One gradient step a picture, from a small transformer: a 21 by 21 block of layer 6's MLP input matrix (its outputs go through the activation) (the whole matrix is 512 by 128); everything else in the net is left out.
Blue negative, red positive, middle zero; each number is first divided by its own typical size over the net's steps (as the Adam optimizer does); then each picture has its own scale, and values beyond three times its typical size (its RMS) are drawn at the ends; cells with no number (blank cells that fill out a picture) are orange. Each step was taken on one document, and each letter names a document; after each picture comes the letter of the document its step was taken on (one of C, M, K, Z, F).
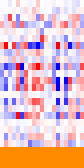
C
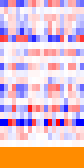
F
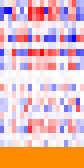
F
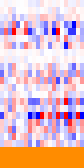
C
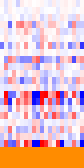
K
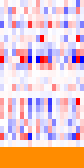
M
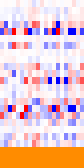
C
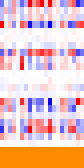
M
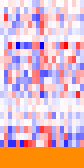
K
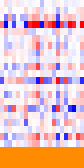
C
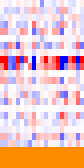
K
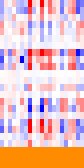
M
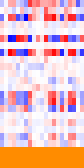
F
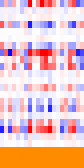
M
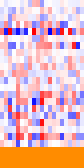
K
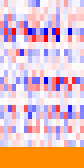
C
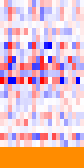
K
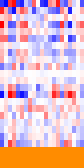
F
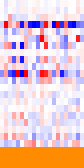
C
